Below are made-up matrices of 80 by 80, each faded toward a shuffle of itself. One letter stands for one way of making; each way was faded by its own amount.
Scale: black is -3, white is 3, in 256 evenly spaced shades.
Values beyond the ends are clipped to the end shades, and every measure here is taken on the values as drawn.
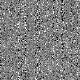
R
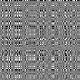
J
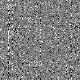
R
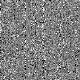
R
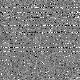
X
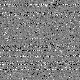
X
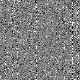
R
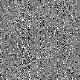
R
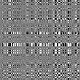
J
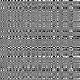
J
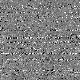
X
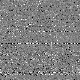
X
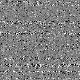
X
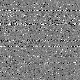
X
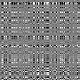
J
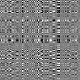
J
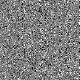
R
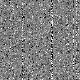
R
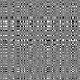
J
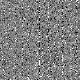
R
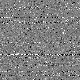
X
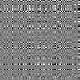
J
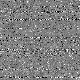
X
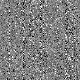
R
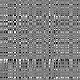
J
